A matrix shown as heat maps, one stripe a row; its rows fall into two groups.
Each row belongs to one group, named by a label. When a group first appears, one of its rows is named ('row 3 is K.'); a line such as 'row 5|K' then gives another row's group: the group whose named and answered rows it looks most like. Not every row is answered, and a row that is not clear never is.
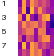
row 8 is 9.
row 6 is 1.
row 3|1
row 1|9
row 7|9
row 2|9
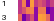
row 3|1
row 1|9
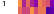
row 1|1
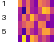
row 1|1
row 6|9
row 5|1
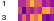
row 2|1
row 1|9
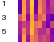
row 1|9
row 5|9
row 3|9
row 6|9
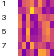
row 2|9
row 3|1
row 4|1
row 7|9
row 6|1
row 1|9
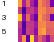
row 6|9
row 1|1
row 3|1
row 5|1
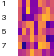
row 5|9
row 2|1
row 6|9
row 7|1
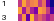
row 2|1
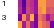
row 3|9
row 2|1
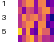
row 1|9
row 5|1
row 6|9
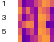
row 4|9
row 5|1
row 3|1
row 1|1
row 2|1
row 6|1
